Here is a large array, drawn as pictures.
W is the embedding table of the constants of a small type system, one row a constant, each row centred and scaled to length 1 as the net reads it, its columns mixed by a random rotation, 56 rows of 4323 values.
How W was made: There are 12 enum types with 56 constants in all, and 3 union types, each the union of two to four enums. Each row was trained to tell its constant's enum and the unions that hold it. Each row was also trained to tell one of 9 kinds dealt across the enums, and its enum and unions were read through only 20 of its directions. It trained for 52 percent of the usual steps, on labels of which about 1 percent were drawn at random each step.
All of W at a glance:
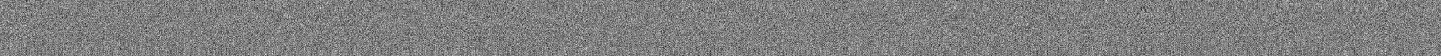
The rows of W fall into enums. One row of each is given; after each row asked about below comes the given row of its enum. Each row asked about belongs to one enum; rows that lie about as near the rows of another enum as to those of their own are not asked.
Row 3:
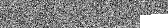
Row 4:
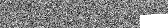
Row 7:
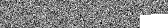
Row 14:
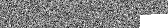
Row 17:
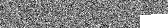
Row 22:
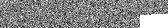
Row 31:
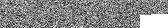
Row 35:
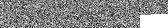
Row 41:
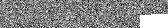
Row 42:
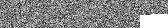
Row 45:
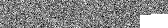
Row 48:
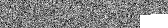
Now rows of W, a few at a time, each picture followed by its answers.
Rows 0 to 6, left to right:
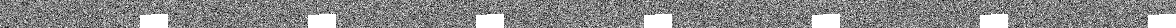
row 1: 22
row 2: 35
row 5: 45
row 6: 4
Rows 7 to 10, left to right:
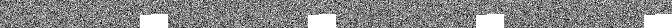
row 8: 7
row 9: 48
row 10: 31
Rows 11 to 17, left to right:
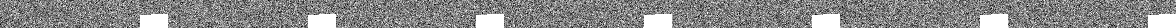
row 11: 14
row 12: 35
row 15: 4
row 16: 17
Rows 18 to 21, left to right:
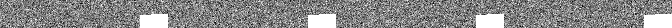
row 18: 42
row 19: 35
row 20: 42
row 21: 14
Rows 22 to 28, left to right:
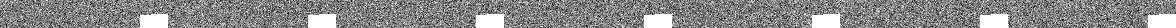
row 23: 35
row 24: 7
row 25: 3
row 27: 41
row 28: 41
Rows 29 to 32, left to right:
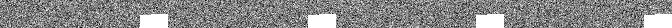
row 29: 14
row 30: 22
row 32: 48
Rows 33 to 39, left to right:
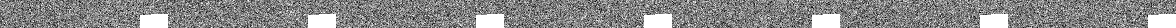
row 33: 48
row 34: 14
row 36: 4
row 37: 48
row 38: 4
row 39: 48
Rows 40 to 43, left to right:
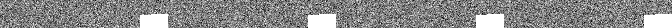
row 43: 22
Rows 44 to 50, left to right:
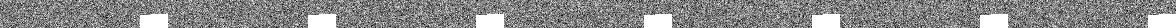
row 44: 4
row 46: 41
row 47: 35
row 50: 7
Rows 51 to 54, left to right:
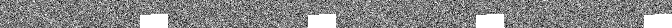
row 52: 14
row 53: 7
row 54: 7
